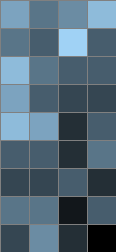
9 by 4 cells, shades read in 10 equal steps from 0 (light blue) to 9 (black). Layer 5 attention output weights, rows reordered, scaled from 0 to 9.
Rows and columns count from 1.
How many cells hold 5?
10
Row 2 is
4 5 0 5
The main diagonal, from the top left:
2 5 5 6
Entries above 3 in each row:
1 3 3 3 2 4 4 4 3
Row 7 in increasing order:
5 6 6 7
